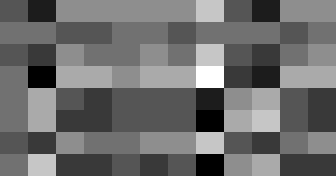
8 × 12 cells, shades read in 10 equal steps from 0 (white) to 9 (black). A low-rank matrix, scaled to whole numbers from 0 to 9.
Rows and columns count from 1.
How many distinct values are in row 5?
6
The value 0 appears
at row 4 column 8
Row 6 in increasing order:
2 3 3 5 6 6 6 6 7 7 7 9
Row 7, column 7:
4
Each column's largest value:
6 9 7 7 6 7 6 9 7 8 7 7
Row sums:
58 64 60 51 67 67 59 70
